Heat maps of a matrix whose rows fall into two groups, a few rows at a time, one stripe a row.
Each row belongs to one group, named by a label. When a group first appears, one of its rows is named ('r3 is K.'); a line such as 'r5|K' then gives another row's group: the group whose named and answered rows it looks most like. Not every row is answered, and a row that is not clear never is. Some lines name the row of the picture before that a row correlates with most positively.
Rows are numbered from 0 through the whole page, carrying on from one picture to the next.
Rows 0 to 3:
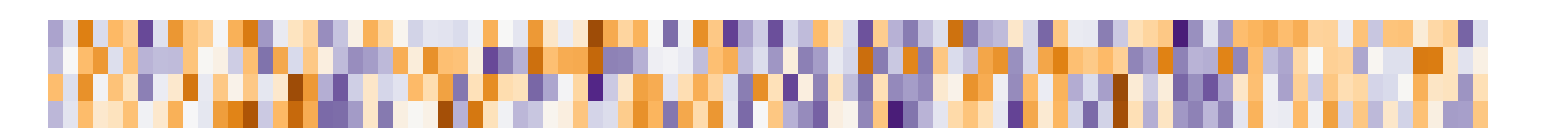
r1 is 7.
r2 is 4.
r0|4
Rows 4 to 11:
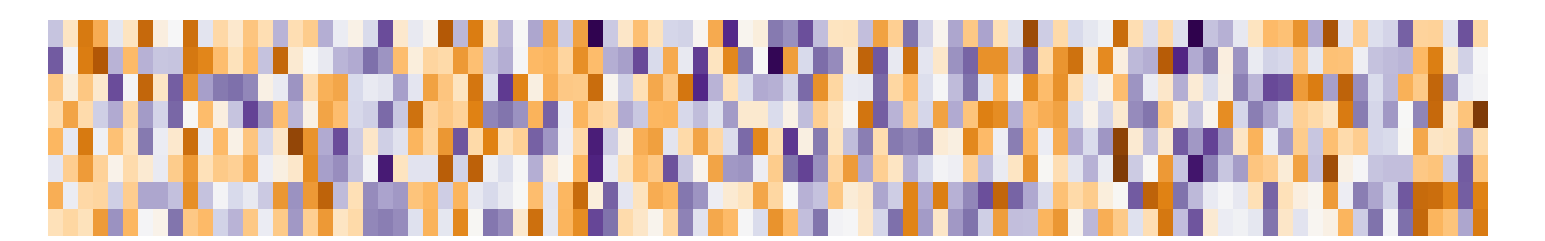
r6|7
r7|7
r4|4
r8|4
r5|7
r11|7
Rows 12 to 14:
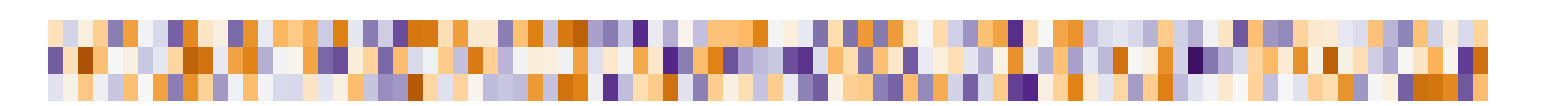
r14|7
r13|4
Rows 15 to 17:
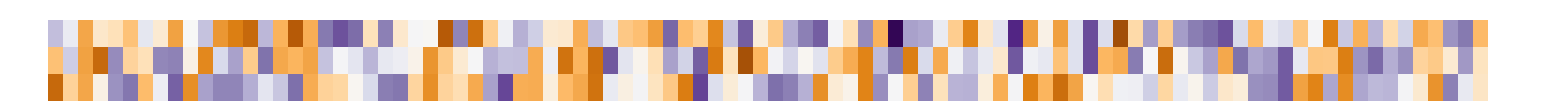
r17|7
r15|4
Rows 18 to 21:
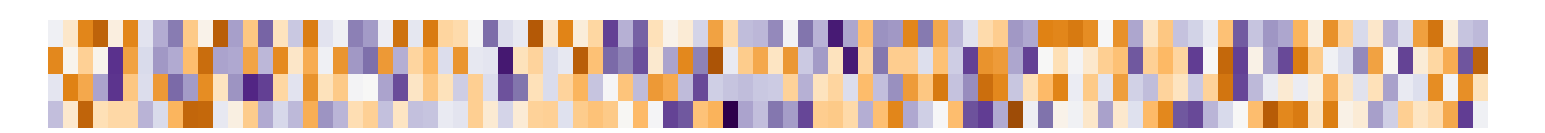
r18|7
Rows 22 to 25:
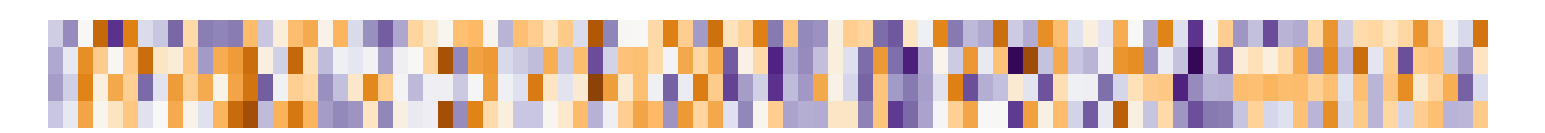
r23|4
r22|7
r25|4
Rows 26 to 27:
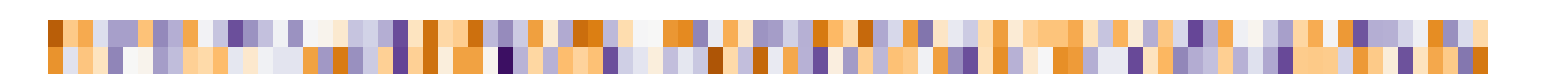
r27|7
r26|7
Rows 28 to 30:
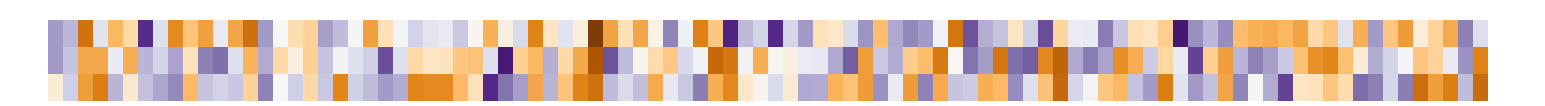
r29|7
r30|7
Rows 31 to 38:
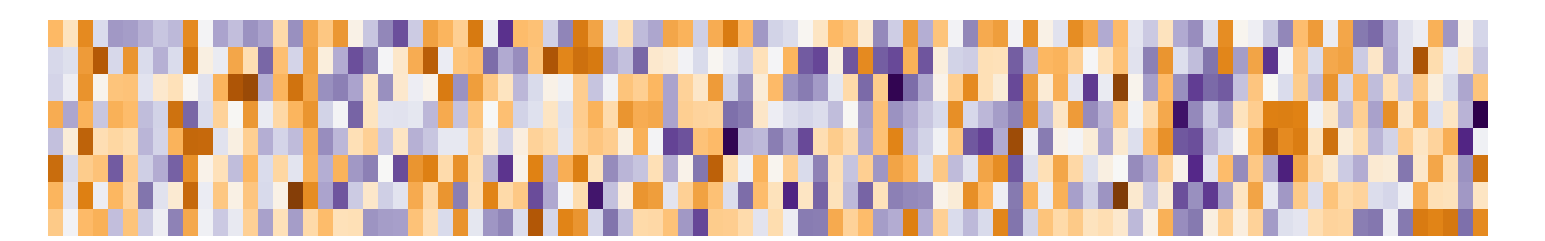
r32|7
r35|4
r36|7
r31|7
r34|4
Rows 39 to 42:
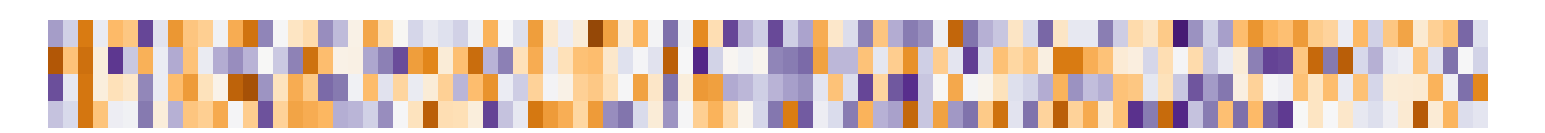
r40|7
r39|4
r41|4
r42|7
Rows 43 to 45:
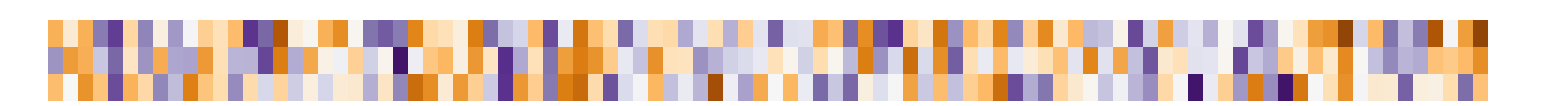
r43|7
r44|7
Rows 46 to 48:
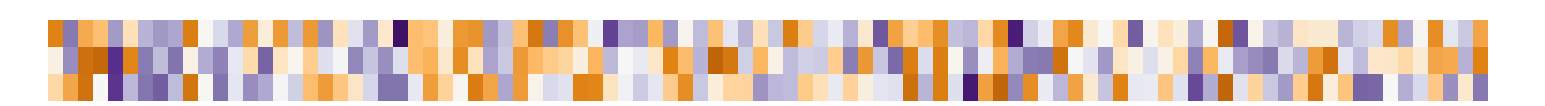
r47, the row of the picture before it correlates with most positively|45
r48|7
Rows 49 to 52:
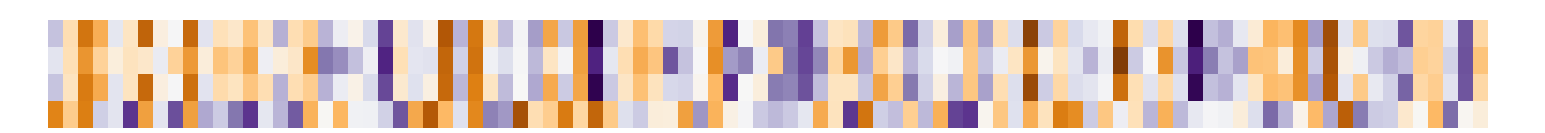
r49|4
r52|7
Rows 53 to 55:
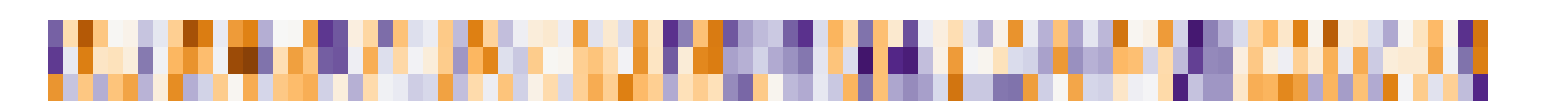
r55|4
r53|4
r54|4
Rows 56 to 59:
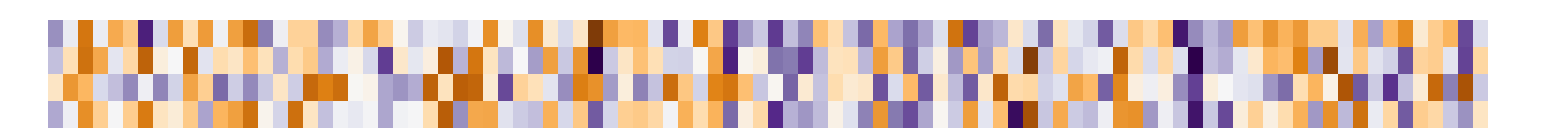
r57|4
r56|4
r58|7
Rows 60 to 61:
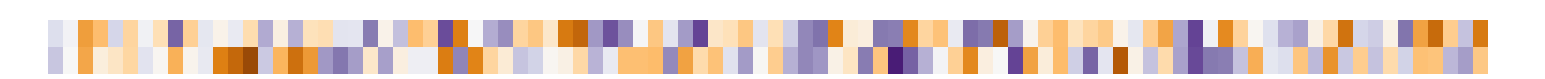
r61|4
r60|7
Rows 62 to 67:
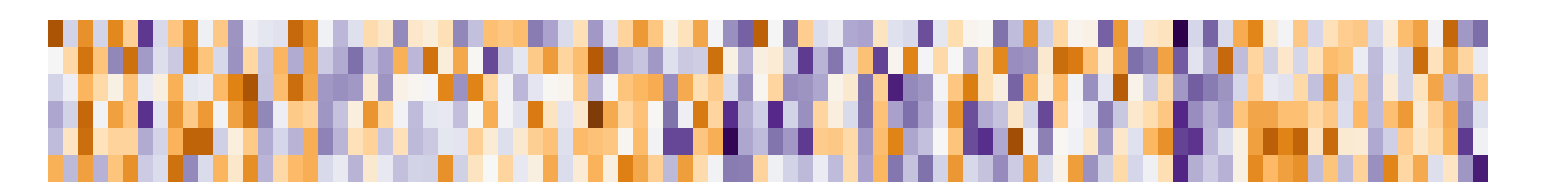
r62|4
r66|4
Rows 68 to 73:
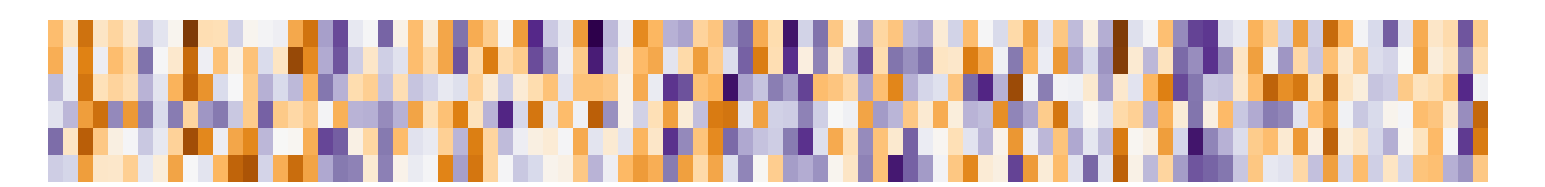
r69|4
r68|4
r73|4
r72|4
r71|7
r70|4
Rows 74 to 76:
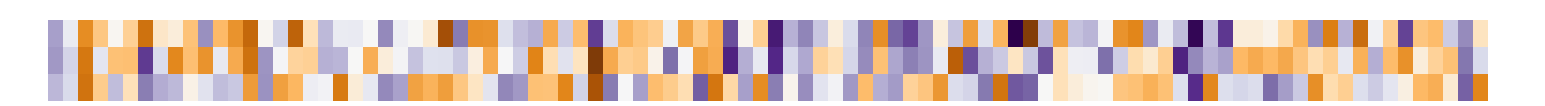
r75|4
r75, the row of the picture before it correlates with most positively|70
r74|4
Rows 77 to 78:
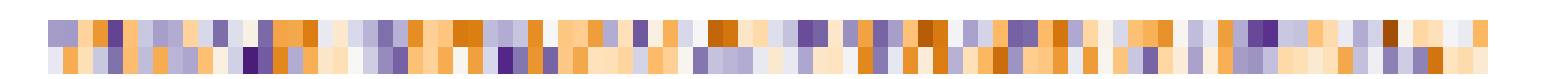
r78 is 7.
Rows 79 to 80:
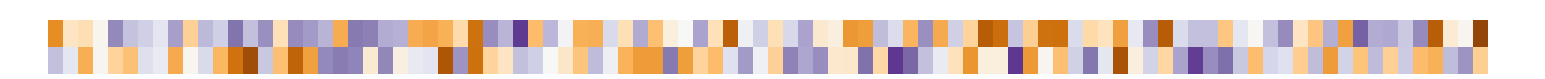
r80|4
